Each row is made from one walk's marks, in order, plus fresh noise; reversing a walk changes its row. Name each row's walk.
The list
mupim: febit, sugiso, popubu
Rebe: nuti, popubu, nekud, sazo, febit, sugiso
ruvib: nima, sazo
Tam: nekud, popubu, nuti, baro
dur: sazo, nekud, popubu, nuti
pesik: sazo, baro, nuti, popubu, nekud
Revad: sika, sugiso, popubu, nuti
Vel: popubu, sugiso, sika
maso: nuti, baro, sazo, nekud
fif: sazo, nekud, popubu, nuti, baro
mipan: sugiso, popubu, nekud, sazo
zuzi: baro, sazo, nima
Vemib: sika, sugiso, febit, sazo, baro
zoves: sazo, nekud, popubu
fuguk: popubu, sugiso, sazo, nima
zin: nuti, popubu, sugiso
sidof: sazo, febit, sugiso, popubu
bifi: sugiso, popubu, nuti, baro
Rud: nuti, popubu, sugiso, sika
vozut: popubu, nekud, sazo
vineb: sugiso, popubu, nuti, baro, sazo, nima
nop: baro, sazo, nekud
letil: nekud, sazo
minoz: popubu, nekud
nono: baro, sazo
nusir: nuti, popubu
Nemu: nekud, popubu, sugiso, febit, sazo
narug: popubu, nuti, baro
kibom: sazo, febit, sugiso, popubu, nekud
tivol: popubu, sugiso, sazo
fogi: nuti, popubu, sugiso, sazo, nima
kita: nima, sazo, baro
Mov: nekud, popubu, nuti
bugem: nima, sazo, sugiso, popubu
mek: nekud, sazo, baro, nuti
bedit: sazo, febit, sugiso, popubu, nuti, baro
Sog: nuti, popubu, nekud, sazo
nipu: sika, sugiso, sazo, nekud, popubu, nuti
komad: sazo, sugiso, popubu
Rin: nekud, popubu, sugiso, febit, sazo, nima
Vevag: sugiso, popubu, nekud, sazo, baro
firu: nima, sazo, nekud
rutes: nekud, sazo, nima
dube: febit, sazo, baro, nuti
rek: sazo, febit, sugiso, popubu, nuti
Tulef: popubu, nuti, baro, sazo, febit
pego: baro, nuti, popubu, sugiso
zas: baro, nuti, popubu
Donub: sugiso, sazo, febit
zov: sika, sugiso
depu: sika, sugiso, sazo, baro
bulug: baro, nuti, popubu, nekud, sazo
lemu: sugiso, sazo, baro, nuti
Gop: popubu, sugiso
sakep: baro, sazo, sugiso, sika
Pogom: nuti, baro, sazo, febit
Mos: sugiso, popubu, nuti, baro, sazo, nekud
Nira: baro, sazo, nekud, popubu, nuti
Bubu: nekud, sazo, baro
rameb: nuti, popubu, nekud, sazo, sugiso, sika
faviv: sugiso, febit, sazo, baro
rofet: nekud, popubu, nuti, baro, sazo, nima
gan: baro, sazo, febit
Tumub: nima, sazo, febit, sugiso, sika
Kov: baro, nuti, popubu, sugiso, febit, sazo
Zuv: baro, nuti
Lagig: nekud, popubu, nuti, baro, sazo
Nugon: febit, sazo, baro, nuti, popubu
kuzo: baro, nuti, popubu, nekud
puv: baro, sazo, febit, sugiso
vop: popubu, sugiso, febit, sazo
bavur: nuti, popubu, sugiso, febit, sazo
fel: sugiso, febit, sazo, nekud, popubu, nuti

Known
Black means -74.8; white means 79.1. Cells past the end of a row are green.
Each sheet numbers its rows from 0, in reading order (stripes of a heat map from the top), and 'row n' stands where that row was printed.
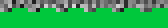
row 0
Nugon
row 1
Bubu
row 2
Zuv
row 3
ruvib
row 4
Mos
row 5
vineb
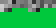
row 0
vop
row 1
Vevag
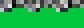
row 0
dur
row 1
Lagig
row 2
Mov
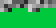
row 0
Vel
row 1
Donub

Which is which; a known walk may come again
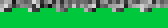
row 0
kibom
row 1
nusir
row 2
zuzi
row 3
bulug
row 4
firu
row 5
Donub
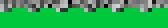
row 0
ruvib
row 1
narug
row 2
fel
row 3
zas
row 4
Nemu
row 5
Tulef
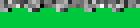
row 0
sakep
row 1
minoz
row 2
vop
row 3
Vemib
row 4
Mos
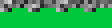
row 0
Rud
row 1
mipan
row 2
Vel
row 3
Vevag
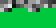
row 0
Sog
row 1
zov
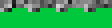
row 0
pesik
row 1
tivol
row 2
Rin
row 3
bugem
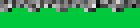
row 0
Lagig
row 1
Zuv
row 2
vineb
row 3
dur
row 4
zin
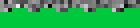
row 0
depu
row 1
bifi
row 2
rofet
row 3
fogi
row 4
zoves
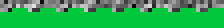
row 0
Bubu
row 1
Rebe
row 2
nop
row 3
sidof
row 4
pego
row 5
maso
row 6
komad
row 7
rutes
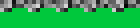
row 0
nipu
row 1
letil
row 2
Nira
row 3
Nugon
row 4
Mov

